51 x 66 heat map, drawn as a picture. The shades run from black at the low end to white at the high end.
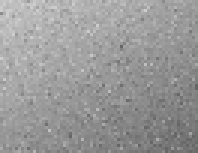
The ninth with the lowest average is the bottom right. No single row or column stands out from its neighbours. There are no regular stripes. There is an overall slope up to the top left.
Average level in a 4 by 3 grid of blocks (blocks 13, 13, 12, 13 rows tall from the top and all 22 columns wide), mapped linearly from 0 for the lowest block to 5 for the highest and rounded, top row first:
543 / 432 / 321 / 210
